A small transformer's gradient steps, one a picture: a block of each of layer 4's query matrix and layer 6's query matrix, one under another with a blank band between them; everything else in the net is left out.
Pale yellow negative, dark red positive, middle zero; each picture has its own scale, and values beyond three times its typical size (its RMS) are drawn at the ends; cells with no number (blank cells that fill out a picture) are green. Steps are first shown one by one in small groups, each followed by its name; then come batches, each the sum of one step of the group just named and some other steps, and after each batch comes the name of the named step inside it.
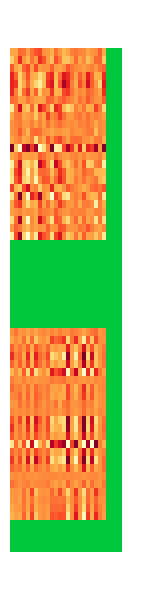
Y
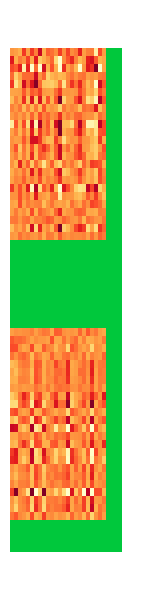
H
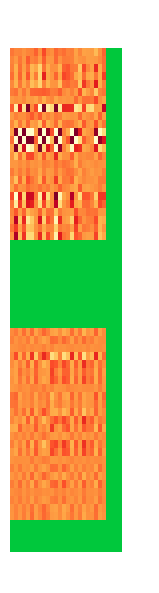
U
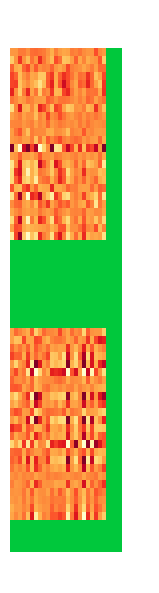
Y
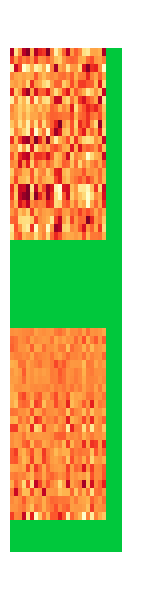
H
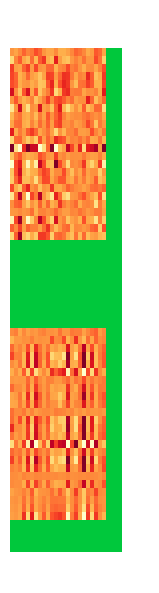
Y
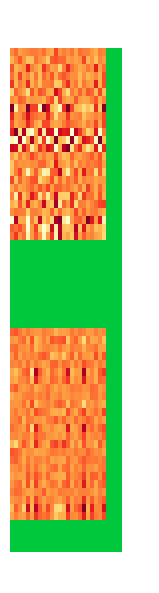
U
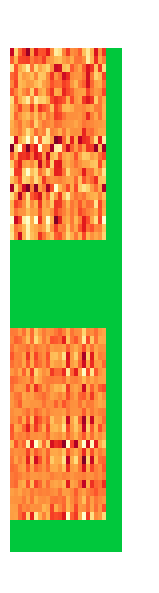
Y
